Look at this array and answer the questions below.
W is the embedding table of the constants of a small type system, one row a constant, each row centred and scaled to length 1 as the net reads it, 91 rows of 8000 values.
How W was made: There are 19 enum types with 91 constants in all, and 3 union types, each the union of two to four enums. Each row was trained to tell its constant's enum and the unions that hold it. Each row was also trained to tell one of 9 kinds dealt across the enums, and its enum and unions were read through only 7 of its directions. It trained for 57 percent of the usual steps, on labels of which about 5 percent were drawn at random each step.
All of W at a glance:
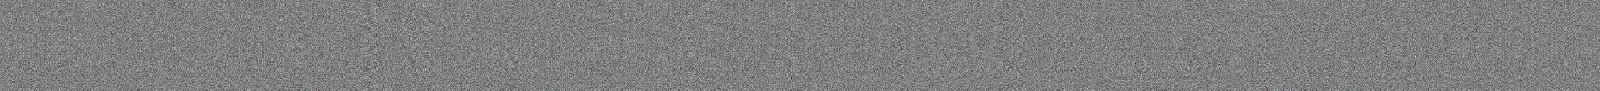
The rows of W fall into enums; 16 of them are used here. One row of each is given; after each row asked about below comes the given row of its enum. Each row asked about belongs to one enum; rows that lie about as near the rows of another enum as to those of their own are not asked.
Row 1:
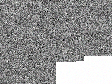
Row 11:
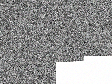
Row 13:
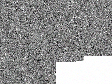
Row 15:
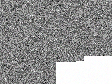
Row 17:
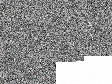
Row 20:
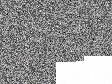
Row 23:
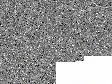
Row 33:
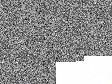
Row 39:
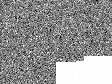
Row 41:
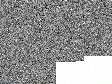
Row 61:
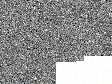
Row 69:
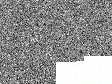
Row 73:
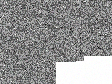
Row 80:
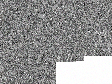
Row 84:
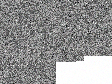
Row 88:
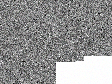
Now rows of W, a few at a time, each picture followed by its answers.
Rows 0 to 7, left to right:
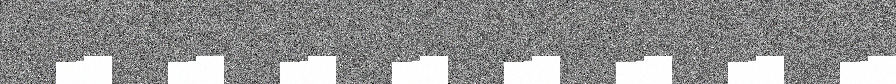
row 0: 20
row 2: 11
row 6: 20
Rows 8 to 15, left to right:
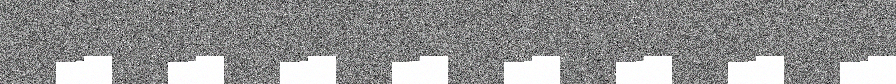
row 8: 17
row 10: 17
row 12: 41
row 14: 39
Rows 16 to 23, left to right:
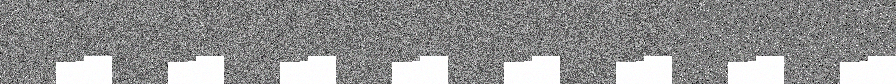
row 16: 15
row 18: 41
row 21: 84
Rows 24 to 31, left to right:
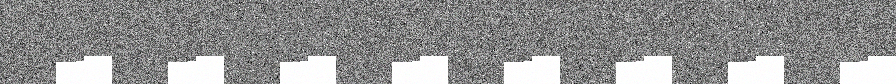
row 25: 88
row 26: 11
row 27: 20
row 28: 17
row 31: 41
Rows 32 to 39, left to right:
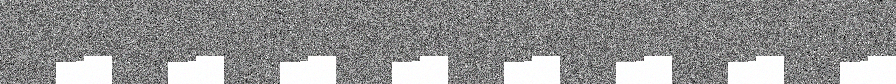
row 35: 88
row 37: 20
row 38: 69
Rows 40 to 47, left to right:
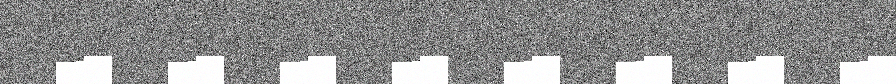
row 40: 1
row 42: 20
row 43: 33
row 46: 33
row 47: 15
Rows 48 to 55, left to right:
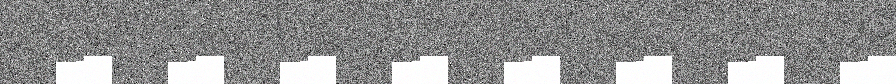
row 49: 41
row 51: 73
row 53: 15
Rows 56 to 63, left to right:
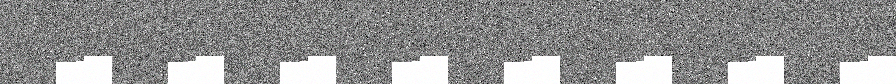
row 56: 1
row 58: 17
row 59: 88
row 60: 73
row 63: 11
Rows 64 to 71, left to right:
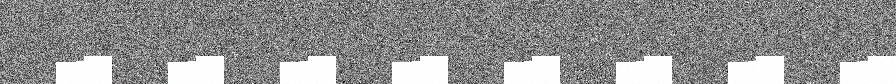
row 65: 73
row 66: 11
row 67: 80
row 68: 84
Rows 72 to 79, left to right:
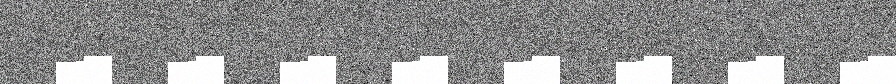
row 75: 73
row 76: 41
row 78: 15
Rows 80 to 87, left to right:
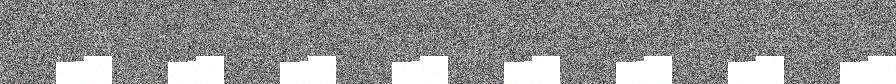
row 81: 23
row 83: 11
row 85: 39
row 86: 80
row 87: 69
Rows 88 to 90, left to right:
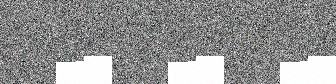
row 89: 1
